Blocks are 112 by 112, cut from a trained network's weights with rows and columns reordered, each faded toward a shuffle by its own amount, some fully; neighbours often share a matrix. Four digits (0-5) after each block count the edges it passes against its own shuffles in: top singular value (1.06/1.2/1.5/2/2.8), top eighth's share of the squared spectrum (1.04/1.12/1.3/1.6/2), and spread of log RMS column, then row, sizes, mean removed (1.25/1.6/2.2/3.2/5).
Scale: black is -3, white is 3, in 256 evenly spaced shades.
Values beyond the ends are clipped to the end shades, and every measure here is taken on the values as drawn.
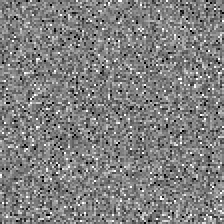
2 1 0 0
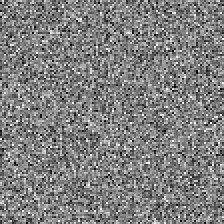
2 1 0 0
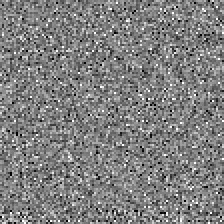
3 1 0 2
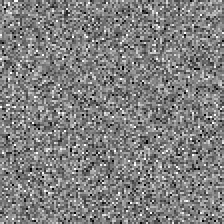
0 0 0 0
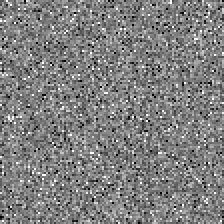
0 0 0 0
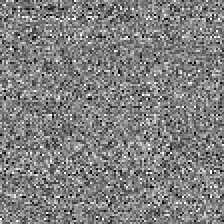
3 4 1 3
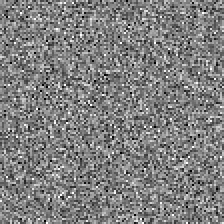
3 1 0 0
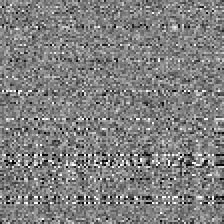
5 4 1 4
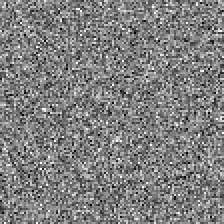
2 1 0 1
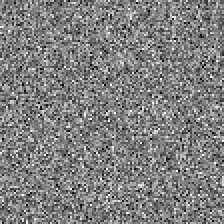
2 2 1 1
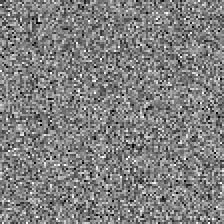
0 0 0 0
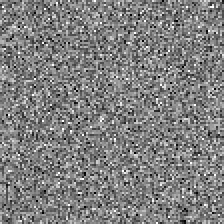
0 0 0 0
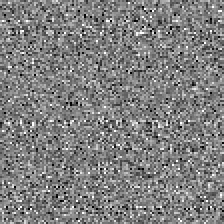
3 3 0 3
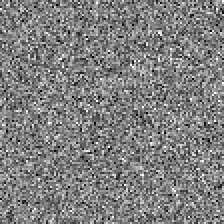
1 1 0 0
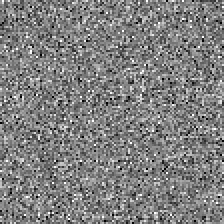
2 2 0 2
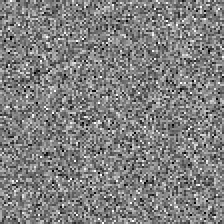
1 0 0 0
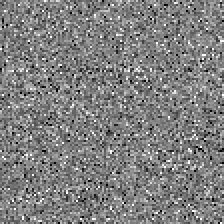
3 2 0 1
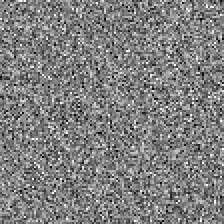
1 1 0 0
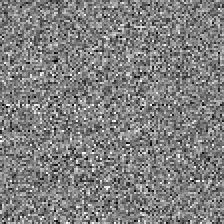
2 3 1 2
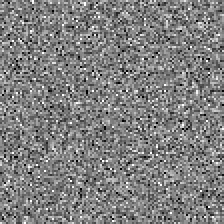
3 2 0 1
